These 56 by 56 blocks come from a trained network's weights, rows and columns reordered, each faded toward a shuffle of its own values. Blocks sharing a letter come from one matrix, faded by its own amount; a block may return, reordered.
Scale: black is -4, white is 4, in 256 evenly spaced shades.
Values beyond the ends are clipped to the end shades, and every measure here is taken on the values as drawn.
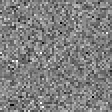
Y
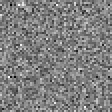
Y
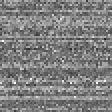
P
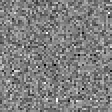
Y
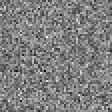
Y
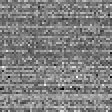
P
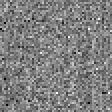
Y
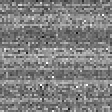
P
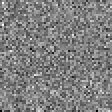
Y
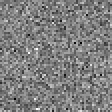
Y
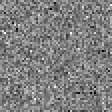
Y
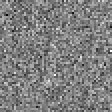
Y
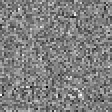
Y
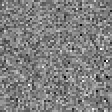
Y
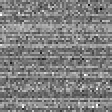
P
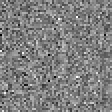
Y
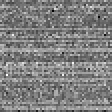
P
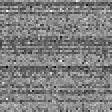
P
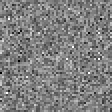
Y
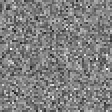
Y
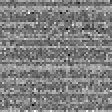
P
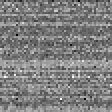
P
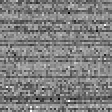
P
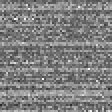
P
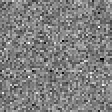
Y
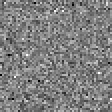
Y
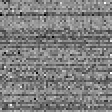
P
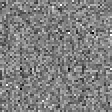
Y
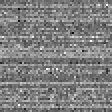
P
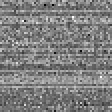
P
